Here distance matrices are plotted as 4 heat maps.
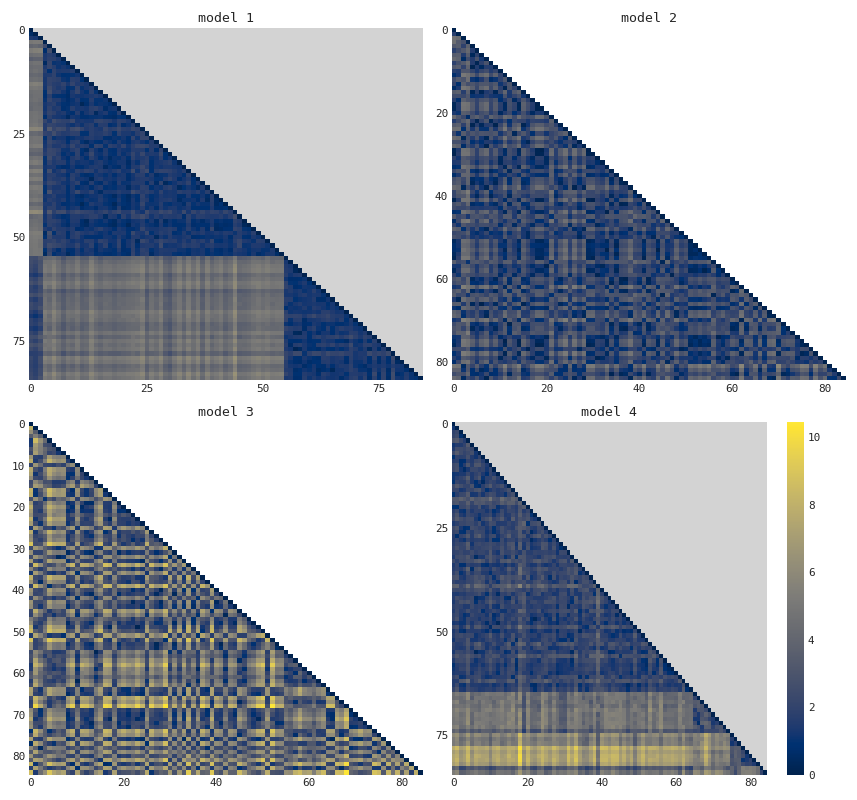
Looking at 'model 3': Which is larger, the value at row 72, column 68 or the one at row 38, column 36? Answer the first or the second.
the first
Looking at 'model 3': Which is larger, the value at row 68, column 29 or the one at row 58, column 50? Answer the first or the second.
the first
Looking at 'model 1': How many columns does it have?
85
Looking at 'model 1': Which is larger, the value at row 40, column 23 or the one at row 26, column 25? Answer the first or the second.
the second
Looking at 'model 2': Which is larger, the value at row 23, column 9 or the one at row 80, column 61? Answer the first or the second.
the second
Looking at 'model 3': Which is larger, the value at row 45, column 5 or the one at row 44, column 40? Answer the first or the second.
the first
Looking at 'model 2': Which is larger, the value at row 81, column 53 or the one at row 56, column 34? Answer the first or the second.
the first
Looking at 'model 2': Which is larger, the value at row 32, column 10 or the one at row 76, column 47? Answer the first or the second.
the second
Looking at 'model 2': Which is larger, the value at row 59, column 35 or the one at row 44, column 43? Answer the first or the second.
the second
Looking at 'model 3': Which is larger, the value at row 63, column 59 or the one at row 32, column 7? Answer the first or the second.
the first
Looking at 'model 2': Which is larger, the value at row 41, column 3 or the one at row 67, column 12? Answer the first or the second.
the first
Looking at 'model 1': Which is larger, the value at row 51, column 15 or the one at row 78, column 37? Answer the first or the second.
the second
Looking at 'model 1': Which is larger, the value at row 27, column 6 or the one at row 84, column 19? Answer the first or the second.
the second
